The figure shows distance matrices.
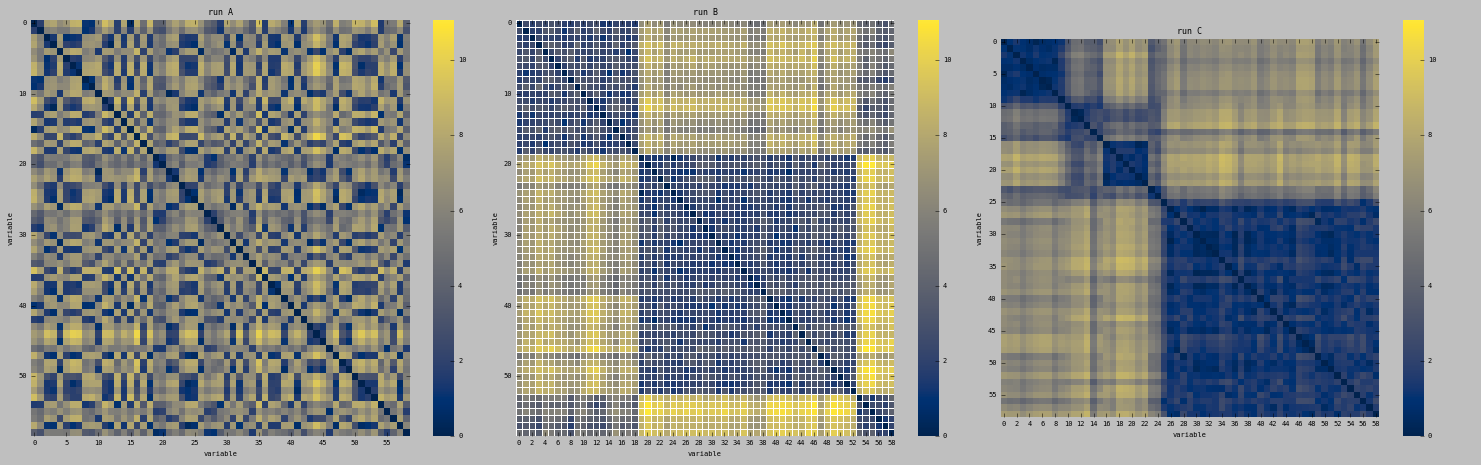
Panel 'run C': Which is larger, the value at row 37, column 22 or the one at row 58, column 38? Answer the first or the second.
the first
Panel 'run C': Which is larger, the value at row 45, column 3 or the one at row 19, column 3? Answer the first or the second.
the second
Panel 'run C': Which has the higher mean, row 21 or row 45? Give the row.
21
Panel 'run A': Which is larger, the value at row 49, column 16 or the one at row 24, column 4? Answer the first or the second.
the first
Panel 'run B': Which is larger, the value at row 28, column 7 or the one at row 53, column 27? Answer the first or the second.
the second
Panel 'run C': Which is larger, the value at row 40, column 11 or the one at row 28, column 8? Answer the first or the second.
the first
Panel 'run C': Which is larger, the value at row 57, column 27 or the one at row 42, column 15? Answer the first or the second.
the second
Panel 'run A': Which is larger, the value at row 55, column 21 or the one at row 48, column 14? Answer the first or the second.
the second
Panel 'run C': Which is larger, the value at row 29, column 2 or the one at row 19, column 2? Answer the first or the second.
the second
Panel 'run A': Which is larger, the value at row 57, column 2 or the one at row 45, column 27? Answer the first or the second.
the second
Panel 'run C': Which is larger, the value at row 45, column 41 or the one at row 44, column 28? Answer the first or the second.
the second
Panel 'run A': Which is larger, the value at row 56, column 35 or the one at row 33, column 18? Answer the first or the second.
the first
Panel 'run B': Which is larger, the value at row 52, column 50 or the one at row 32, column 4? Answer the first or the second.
the second
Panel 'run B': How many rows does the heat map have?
59
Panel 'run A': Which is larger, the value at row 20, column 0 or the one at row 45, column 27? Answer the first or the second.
the second
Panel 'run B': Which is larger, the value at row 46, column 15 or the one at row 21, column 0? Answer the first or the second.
the first
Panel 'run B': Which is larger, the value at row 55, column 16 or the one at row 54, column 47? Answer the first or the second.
the second
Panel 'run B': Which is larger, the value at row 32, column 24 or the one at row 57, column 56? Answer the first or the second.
the first
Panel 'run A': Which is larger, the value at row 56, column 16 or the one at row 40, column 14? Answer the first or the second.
the first
